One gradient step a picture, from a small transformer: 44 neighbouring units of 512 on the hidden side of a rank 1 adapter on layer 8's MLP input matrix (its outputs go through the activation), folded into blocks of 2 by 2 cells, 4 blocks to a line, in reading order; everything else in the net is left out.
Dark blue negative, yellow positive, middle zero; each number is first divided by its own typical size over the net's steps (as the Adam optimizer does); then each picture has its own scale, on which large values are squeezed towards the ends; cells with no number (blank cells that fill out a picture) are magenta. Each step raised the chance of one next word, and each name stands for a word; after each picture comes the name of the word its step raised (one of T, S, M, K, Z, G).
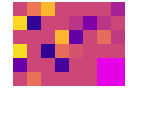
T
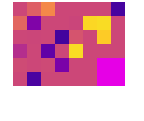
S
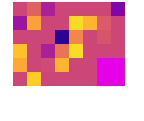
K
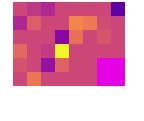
K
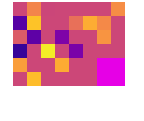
T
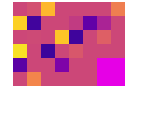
T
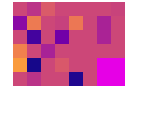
K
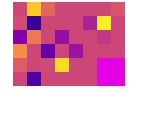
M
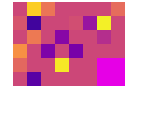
M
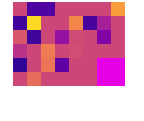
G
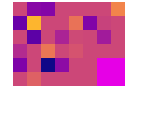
G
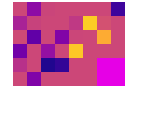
S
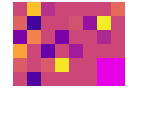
M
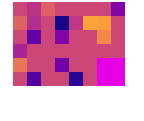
S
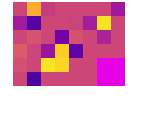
M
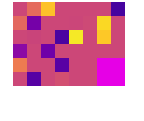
S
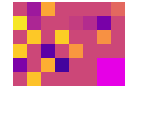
T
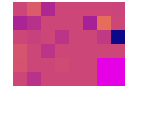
M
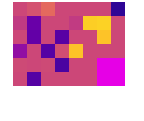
S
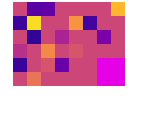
G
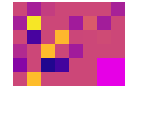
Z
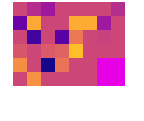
K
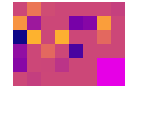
K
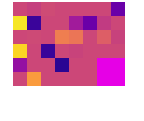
T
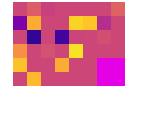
K
